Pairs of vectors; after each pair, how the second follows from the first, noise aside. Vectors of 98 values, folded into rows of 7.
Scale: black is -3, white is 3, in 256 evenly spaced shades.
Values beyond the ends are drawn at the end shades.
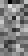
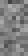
shrunk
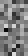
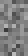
shrunk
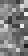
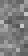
shrunk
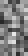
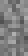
shrunk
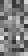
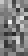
wrapped around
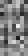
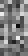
negated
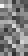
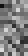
negated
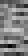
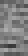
shrunk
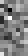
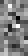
wrapped around
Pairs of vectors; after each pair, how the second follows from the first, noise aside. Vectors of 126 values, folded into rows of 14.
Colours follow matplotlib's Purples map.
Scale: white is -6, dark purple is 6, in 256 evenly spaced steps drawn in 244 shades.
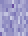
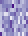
scaled up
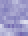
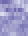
reversed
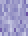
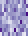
scaled up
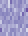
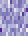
scaled up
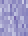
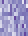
scaled up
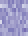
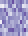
scaled up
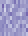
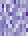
scaled up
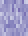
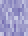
reversed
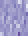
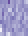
reversed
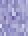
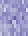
reversed
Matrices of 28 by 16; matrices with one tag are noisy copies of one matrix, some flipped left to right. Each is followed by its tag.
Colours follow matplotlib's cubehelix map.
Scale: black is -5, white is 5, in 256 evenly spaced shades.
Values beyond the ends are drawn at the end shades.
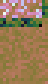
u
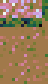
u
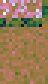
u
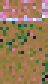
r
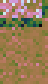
u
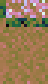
u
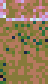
r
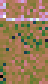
r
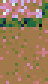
u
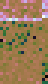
r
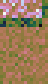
u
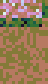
u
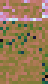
r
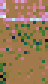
r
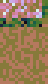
u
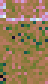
r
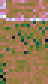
r
